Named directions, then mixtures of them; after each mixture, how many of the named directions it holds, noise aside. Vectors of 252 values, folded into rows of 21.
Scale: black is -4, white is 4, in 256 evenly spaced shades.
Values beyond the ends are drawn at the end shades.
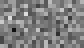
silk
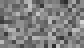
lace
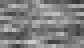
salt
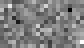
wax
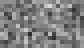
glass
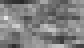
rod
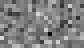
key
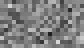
two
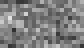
two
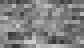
three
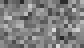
three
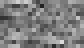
three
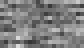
one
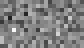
one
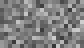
two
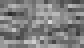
two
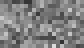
two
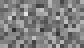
two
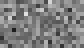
two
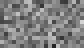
one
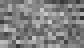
two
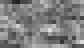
three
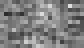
three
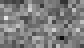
two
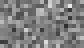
three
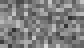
three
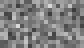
one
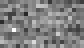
two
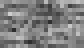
two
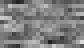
three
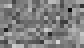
three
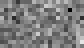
three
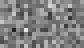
two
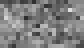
three
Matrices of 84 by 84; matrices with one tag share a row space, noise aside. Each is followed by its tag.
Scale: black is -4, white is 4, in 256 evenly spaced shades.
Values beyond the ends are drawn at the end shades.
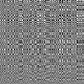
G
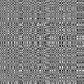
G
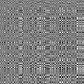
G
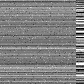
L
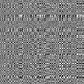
G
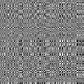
G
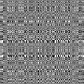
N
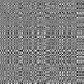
G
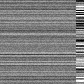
L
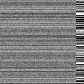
L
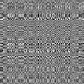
N
